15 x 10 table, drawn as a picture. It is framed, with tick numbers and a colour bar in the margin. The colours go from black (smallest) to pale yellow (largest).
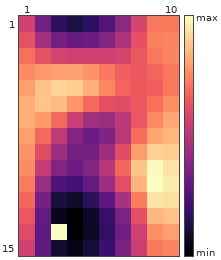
Values change most from cell to cell in the bottom left. The top right is the smoothest part. The ninth with the lowest average is the bottom middle. A single lone cell is far higher than the cells round it. No regular stripes run through it.
